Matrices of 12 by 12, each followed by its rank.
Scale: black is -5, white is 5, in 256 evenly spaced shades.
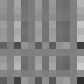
one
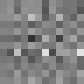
two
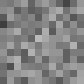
full rank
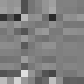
two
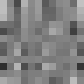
two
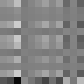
one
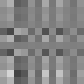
one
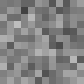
full rank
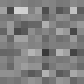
two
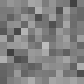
full rank
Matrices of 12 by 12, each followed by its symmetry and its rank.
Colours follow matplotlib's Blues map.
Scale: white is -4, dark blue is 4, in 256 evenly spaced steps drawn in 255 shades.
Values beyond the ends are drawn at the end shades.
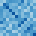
symmetric, full rank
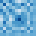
symmetric, rank two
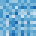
antisymmetric, rank two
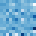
neither, rank two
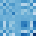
symmetric, rank two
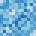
symmetric, full rank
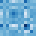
symmetric, rank two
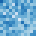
symmetric, full rank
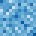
symmetric, full rank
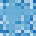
antisymmetric, rank two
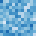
neither, full rank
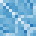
symmetric, full rank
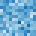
neither, full rank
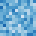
neither, full rank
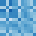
symmetric, rank two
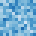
neither, full rank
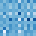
neither, rank two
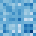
symmetric, rank two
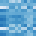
neither, rank two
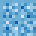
antisymmetric, rank two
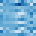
neither, rank two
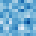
antisymmetric, rank two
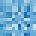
antisymmetric, rank two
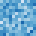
symmetric, full rank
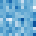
neither, rank two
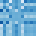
antisymmetric, rank two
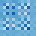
symmetric, rank two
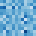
neither, rank two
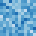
neither, full rank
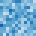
neither, full rank
